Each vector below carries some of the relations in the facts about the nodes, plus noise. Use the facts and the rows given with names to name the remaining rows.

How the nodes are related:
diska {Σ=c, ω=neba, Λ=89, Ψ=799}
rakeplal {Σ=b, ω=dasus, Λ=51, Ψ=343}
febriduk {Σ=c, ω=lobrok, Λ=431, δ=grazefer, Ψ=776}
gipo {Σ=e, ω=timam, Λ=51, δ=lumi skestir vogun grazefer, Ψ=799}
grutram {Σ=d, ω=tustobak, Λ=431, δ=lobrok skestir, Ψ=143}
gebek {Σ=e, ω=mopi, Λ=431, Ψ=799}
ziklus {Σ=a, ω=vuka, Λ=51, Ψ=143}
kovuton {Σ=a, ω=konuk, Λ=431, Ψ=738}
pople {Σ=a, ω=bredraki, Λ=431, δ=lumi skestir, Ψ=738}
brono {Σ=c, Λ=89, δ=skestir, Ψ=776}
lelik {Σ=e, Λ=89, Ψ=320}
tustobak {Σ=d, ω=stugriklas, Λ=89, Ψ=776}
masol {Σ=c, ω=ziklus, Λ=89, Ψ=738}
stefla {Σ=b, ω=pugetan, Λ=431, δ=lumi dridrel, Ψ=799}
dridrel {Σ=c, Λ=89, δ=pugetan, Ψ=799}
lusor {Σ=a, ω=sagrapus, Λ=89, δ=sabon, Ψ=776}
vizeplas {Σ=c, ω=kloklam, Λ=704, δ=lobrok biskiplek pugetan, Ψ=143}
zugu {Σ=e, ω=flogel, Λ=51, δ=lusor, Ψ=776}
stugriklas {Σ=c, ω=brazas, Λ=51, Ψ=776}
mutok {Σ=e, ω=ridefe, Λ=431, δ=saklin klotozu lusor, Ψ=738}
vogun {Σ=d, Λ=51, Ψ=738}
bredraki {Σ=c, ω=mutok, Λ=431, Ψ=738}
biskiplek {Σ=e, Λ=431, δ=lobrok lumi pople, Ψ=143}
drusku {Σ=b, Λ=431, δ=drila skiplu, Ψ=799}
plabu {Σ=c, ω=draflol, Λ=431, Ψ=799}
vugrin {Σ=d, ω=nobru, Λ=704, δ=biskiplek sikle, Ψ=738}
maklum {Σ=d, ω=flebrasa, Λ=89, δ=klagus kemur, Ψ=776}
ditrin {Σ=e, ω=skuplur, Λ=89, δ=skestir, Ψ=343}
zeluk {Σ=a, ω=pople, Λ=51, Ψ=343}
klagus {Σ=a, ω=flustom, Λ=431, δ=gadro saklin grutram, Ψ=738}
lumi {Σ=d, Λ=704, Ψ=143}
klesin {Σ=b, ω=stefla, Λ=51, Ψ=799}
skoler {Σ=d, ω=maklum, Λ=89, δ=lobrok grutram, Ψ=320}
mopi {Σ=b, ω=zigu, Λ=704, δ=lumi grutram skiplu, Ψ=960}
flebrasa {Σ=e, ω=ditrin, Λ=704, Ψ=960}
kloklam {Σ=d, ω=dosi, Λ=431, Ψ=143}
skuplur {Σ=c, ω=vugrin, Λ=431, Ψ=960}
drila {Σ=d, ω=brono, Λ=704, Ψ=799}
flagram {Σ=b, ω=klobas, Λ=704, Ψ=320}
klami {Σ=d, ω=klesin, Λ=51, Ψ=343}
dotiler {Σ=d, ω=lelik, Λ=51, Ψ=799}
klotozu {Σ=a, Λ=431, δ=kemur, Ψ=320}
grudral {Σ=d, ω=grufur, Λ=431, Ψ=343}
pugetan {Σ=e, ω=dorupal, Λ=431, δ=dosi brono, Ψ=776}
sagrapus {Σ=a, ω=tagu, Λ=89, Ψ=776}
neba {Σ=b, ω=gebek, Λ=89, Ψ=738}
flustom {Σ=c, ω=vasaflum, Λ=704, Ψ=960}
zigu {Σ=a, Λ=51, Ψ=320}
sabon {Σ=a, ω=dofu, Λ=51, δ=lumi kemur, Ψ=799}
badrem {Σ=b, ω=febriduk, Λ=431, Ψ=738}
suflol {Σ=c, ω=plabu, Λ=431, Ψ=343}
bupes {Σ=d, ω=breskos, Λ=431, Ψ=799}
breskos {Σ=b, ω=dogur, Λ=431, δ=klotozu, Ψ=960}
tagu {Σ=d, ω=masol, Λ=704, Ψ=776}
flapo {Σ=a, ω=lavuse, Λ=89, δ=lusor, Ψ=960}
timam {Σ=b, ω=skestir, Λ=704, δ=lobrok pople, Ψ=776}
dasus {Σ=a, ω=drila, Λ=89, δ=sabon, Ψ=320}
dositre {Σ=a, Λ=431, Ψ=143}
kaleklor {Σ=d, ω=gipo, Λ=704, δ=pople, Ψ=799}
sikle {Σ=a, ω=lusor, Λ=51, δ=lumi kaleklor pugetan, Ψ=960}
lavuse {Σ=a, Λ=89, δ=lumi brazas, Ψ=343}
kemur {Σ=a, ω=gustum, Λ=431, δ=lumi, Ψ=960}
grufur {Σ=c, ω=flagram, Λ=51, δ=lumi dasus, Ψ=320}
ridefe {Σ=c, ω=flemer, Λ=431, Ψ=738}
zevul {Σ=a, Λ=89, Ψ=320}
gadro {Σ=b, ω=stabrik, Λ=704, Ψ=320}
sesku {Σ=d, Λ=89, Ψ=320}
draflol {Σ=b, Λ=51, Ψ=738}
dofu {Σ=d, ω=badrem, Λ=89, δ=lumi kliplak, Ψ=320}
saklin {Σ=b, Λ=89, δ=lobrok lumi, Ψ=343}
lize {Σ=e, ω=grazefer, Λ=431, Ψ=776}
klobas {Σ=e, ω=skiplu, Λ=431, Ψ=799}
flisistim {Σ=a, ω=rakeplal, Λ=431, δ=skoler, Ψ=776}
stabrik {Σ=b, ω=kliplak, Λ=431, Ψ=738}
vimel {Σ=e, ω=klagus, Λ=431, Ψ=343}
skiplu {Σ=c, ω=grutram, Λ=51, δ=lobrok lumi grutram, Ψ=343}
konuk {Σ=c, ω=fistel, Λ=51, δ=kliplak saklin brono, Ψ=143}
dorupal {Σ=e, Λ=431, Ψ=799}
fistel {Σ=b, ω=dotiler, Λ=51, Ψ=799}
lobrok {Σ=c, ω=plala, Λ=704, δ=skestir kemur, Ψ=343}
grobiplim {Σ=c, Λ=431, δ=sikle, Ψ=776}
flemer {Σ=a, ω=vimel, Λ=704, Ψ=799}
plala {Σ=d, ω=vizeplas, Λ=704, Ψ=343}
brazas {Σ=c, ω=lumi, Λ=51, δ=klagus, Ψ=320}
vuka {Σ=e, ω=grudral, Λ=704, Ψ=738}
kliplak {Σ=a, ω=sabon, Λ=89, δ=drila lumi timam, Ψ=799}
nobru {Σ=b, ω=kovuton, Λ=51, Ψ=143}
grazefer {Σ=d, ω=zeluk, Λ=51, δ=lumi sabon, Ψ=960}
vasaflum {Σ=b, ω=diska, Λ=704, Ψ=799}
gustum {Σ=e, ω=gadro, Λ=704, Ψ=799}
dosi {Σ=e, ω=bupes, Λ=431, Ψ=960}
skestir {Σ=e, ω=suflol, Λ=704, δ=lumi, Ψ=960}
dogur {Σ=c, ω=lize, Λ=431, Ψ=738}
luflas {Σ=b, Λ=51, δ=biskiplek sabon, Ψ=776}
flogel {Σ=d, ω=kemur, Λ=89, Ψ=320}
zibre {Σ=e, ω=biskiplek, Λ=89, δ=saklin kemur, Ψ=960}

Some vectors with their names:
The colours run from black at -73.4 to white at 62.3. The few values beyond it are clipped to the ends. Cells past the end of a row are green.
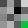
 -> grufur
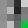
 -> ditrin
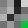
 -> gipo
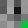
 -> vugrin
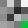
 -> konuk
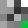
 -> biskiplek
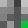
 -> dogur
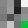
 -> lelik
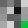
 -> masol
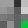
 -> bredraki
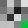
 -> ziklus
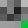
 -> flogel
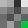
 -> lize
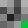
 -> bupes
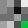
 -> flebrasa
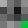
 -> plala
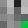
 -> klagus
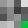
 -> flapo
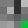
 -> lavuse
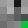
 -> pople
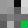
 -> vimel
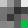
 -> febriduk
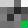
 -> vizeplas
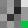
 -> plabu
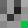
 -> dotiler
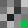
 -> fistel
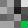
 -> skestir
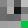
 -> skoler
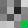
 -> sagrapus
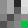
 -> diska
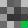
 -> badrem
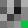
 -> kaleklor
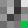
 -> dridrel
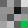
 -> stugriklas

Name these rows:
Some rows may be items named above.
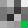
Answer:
dositre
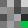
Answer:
mopi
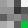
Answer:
zibre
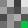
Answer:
flustom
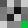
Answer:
lumi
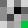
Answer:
grutram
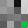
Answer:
vimel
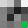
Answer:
vizeplas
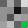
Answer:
stugriklas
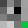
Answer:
grudral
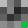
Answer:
dofu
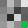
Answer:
nobru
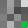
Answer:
luflas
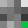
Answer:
breskos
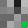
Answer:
zigu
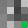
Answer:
saklin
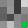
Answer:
zevul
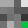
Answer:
breskos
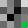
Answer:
gustum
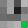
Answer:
skoler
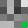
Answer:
lusor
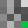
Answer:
luflas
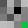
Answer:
tagu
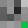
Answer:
sesku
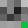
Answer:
flogel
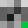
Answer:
kloklam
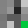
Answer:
suflol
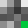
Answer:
dosi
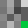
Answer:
luflas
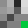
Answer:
diska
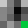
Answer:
lobrok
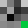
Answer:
kliplak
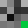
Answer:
sabon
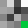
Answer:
biskiplek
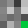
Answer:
neba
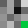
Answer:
brazas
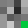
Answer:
kovuton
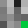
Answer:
klagus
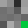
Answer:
zeluk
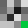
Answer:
ziklus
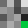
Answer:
mopi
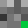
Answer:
grazefer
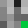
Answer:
klagus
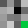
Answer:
skiplu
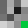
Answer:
tustobak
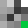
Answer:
biskiplek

